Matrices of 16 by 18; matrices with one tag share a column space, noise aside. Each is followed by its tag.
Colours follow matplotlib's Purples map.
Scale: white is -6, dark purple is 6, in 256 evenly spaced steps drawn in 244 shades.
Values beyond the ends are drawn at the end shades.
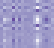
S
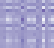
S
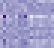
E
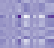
E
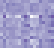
E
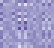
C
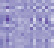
S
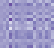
C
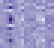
S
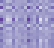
S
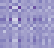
S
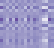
S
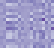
C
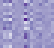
C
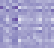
S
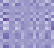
C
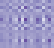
S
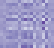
C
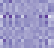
E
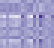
E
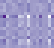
E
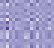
C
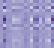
S
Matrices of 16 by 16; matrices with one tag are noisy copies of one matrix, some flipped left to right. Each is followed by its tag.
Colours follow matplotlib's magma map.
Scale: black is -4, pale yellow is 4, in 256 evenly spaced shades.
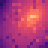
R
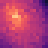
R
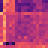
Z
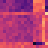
Z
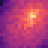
R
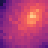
R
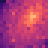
R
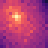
R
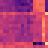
Z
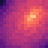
R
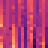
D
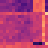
Z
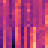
D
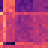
Z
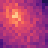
R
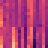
D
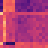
Z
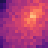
R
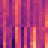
D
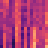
D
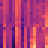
D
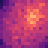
R
